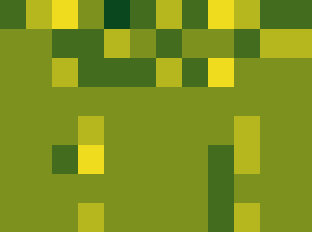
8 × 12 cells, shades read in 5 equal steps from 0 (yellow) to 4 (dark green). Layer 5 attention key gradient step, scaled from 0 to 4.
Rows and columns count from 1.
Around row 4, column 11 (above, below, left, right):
2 2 2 2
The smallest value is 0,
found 4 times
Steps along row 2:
same up same down up up down same up down same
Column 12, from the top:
3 1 2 2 2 2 2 2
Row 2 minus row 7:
0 0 1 1 -1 0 1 0 -1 1 -1 -1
